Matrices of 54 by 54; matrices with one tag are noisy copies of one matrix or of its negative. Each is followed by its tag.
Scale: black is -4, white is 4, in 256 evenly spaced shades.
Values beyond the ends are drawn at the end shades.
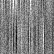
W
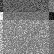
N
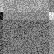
N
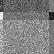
N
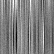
W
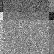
N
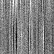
W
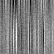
W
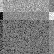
N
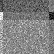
N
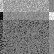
N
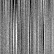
W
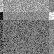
N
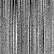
W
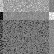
N
